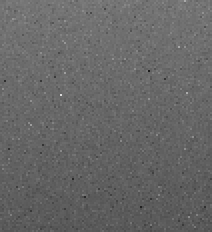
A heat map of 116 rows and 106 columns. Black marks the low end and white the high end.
Fine speckle covers the field. On average the colour sits 40% of the way up the scale. Values rise toward the top. The distribution is heavy-tailed on both sides.
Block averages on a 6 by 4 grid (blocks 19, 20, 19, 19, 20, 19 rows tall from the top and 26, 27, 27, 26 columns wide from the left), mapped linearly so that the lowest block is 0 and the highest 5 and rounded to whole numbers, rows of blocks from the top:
5 5 5 5 | 4 4 4 4 | 3 3 3 3 | 2 2 2 2 | 1 1 1 1 | 0 0 0 0
